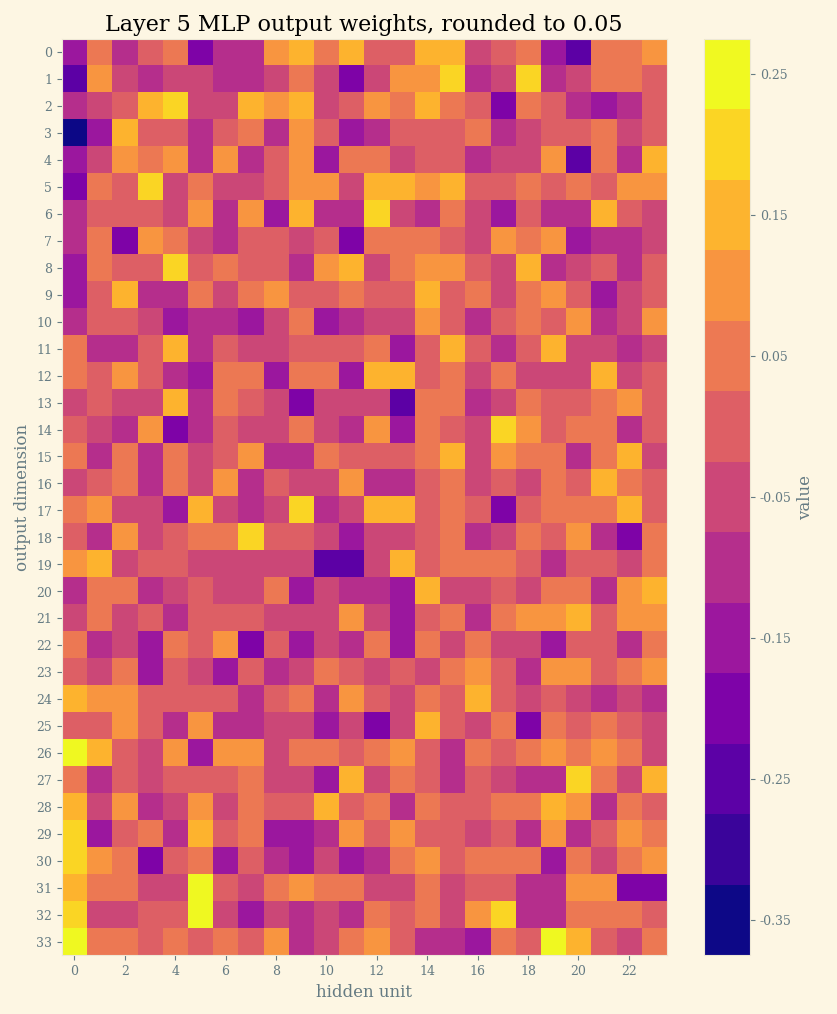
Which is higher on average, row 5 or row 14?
row 5
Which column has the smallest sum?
10
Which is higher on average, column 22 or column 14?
column 14
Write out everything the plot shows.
Title: Layer 5 MLP output weights, rounded to 0.05
x-axis: hidden unit, ticks 0 2 4 6 8 10 12 14 16 18 20 22
y-axis: output dimension, ticks 0 1 2 3 4 5 6 7 8 9 10 11 12 13 14 15 16 17 18 19 20 21 22 23 24 25 26 27 28 29 30 31 32 33 (0 at the top)
Colour bar: value, ticks -0.35 -0.25 -0.15 -0.05 0.05 0.15 0.25
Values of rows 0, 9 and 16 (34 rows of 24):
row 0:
-0.15 0.05 -0.1 0 0.05 -0.2 -0.1 -0.1 0.1 0.15 0.05 0.15 0 0 0.15 0.15 -0.05 0 0.05 -0.15 -0.25 0.05 0.05 0.1
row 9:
-0.15 0 0.15 -0.1 -0.1 0.05 -0.05 0.05 0.1 0 0 0.05 0 0 0.15 0 0.05 -0.05 0.05 0.1 0 -0.15 -0.05 0
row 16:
-0.05 0 0.05 -0.1 0.05 -0.05 0.1 -0.1 0 -0.05 -0.05 0.1 -0.1 -0.1 0 0.05 -0.05 0 -0.05 0.05 0 0.15 0.05 0
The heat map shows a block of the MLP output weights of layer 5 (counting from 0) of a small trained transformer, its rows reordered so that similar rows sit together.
